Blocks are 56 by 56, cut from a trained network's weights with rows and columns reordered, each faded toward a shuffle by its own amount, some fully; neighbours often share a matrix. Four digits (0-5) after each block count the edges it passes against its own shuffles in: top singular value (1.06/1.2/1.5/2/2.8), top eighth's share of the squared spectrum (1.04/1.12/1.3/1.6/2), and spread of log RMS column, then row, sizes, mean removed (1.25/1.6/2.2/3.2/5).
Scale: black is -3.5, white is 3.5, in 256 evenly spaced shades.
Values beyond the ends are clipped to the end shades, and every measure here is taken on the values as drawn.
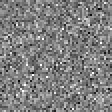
1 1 0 0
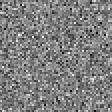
0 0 0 0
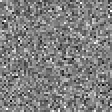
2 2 0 0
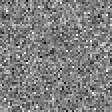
0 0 0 0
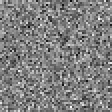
0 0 0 0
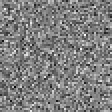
0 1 0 0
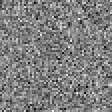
0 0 0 0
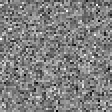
0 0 0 0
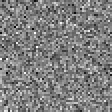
1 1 0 0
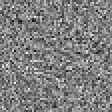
3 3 0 1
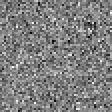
2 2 0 0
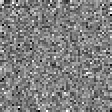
3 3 1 1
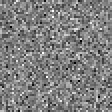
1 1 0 0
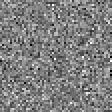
2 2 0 0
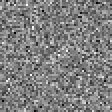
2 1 0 0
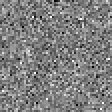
2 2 0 1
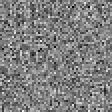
2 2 0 0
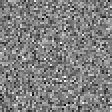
2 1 0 0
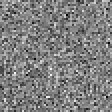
2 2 1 0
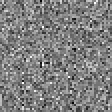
2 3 1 1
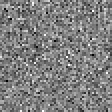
1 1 0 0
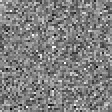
2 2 0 1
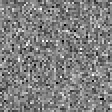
1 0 0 0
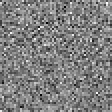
3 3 0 1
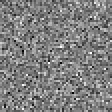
1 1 0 0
